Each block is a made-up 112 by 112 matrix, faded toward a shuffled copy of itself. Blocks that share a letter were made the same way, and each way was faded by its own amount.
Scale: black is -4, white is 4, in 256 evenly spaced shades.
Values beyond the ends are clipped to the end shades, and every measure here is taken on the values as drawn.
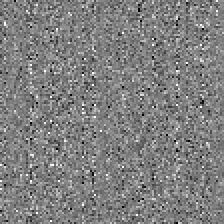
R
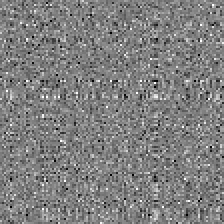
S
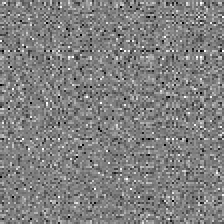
S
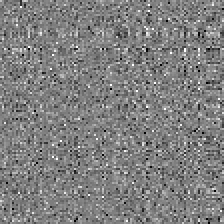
S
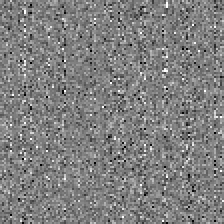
R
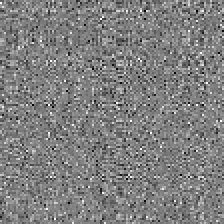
S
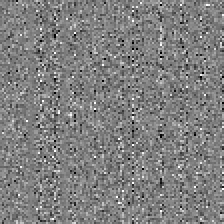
R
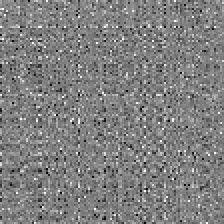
S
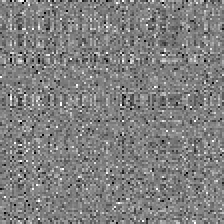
S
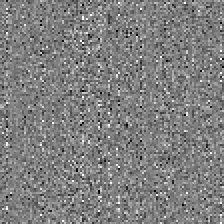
R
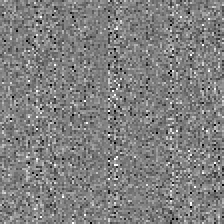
R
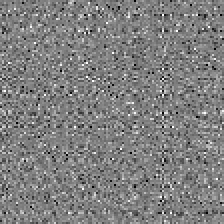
S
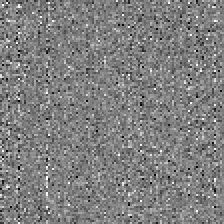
R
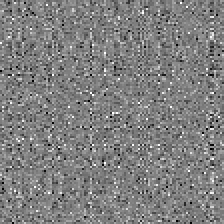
S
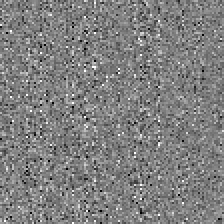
R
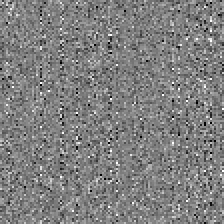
R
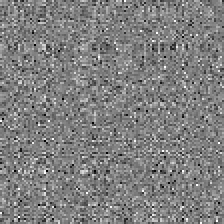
S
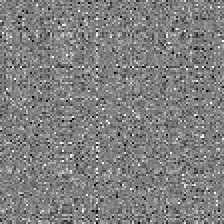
S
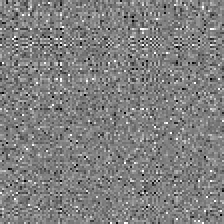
S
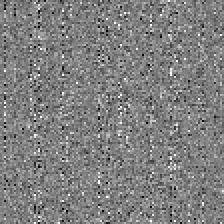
R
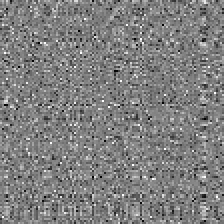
S
